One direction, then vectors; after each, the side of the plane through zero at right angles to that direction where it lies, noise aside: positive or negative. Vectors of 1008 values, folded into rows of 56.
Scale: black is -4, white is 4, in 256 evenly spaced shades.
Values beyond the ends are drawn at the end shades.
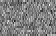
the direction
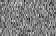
negative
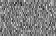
positive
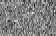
negative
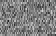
negative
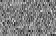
negative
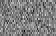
negative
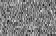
negative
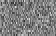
positive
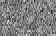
positive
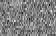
negative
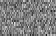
positive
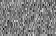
negative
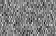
negative
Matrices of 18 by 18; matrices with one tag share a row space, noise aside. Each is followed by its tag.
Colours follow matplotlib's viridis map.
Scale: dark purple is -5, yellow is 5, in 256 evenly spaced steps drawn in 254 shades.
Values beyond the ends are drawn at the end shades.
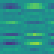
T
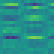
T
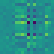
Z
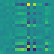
Z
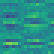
T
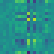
Z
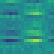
T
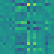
Z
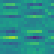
T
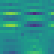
T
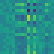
Z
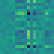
Z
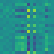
Z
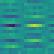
T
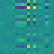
Z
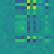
Z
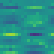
T
